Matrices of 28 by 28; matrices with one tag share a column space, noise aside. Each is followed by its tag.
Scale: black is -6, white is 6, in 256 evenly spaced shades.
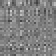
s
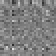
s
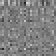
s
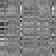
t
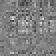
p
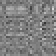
t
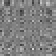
s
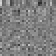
s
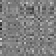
t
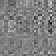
p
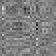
t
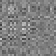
t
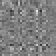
s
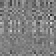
p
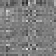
s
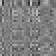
s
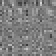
s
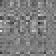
p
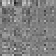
s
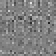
p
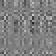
p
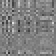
p
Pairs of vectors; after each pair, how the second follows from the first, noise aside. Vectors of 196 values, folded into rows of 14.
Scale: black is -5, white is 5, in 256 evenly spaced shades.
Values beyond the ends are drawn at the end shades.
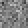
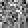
scaled up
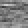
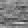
reversed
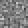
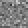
shuffled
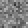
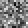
scaled up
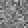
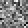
scaled up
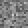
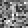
scaled up
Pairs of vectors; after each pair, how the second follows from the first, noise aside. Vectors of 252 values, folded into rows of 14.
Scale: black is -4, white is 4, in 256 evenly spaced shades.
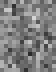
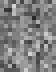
negated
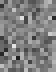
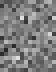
sign-scrambled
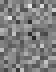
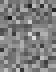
negated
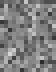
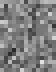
negated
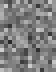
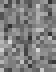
sign-scrambled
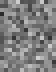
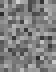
sign-scrambled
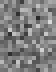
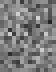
sign-scrambled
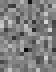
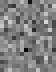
copied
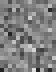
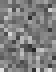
negated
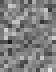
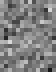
negated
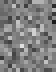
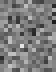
sign-scrambled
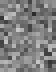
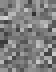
sign-scrambled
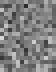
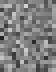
negated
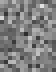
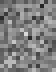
sign-scrambled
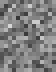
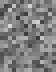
copied
